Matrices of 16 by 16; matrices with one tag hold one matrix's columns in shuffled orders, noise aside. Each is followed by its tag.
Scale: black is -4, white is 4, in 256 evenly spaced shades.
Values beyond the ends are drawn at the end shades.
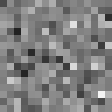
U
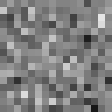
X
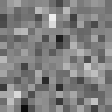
X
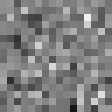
X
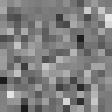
X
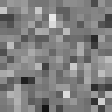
X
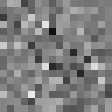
U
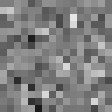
X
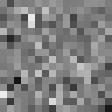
X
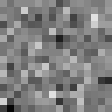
X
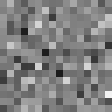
U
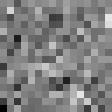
X
